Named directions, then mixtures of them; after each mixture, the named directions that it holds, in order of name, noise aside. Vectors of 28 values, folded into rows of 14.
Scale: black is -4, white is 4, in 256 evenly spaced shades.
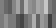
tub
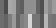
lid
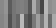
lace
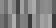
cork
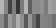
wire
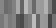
tub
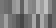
tub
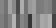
cork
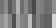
cork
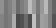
cork, tub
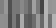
lace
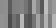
lace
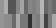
lid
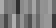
cork, wire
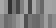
lace, wire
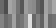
lid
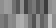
tub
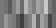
tub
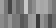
tub, wire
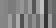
lace, lid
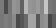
lid, tub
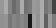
cork, lid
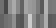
lid, tub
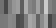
lid, tub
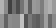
lace, wire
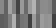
cork
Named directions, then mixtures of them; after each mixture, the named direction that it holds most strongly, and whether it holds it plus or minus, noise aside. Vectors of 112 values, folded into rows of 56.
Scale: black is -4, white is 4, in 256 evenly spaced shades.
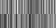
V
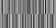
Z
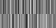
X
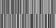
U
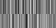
X, plus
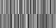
X, minus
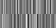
X, minus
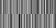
Z, minus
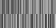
U, plus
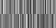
X, minus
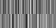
X, plus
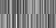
V, minus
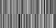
Z, minus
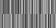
U, plus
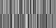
X, minus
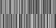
U, minus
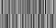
Z, plus
